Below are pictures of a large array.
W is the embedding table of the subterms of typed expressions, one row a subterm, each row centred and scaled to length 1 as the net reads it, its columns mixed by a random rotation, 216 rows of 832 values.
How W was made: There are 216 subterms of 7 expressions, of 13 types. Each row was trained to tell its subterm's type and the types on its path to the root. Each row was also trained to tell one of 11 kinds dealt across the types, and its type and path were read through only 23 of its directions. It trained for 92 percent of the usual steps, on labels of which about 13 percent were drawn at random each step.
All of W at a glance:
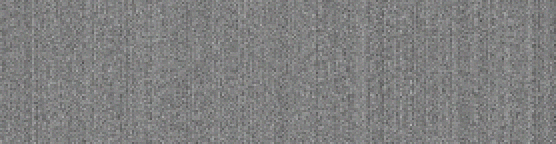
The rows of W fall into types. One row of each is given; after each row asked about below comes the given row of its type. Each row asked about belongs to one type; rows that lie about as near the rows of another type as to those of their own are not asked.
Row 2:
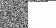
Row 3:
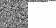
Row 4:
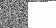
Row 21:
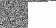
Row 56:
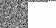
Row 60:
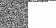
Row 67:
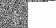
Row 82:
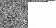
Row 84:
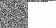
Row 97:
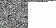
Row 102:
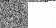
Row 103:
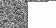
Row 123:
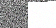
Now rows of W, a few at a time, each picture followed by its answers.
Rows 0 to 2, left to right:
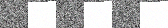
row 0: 4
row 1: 4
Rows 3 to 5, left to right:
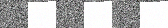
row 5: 97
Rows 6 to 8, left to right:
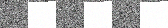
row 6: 56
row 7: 97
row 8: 56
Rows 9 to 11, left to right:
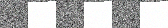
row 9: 21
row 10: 4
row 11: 84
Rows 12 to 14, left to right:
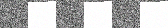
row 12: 84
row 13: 97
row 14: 123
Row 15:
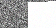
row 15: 97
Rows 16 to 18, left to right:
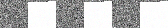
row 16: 103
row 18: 82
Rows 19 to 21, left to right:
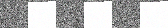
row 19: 4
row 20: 103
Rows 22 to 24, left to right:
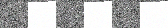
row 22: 3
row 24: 102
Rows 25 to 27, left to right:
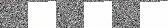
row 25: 56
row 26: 84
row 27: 67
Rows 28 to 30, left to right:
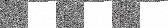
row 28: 56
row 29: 97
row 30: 97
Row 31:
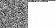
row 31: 84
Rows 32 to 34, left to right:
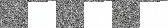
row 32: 21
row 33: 123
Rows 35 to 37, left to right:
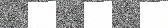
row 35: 82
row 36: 84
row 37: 67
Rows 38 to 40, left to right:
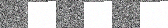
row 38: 123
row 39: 102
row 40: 2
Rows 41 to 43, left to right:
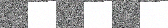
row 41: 103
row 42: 21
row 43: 84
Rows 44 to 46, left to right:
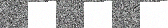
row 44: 82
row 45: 60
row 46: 60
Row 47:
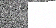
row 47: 67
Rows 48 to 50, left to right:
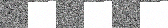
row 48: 56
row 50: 82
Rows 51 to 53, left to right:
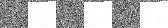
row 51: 60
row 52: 123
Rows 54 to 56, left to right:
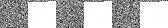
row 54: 102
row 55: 3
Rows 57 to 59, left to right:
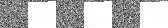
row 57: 97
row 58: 123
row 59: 123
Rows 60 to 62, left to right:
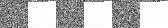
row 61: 21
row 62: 123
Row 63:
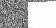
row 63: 102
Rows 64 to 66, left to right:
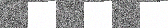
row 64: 3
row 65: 4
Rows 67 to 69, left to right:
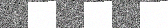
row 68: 2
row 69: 2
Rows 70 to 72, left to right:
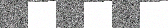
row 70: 2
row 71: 103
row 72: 103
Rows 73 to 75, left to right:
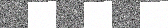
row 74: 4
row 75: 102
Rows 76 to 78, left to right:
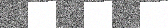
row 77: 60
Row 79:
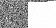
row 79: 97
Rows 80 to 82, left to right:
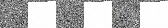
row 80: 123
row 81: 97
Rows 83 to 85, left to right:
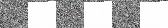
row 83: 82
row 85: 2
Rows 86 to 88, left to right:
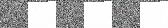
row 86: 84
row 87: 2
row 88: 103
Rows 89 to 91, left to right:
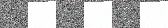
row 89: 3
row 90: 84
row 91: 102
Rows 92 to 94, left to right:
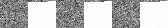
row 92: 102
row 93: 82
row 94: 60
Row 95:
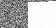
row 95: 103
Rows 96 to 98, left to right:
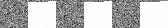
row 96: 102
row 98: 123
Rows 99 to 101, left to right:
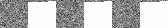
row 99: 21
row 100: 82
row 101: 102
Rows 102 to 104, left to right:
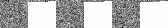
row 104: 60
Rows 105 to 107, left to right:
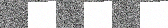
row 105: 3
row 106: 103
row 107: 103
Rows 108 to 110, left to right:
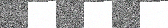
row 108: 67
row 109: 2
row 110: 2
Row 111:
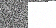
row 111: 82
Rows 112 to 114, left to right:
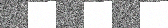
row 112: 56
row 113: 123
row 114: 84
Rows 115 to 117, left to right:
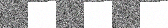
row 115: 82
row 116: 60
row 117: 2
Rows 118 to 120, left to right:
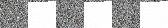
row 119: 123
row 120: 123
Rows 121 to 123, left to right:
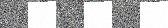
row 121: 123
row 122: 4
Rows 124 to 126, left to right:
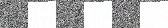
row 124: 97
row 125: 123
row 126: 4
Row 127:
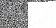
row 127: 84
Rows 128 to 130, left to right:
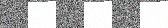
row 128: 84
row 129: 67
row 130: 56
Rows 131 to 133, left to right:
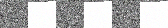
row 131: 82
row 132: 3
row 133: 67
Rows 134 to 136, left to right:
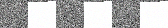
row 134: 97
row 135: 97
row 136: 123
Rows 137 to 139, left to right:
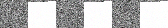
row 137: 84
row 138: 123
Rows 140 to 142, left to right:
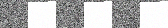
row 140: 97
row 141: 21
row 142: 3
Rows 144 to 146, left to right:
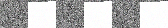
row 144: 21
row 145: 21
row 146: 84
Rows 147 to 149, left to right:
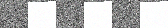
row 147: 84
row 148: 21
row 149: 103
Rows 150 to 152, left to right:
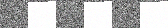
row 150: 56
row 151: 84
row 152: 102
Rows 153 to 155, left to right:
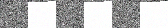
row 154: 3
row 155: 2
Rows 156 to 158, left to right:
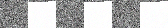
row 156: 56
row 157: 84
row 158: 56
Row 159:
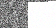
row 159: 56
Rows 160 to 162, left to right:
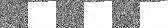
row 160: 103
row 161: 4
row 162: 4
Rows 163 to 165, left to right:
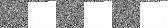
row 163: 82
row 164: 21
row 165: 60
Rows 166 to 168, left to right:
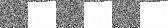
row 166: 102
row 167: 82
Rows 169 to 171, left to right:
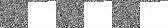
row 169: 82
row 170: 84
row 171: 103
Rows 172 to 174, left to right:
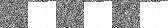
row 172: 103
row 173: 84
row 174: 56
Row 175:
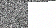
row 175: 2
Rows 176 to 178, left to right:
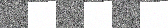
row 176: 4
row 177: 21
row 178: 2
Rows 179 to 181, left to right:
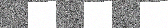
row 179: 102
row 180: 102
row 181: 67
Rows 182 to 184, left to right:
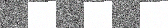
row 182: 56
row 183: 102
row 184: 84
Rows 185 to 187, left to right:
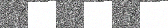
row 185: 56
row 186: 123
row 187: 21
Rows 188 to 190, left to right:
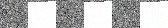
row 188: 21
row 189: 56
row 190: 60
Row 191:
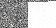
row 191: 2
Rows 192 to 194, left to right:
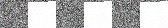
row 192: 56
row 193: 3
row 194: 4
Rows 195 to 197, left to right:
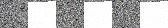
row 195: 67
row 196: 102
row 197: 4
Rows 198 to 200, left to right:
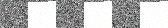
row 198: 3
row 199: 103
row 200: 67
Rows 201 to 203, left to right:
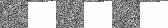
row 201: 97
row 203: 82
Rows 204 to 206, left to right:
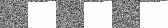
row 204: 123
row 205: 102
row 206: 4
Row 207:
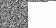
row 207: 103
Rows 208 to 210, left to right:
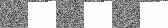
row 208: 82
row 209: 82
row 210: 102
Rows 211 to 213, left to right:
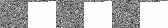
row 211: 2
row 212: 103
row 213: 102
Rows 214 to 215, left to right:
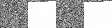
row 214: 103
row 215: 102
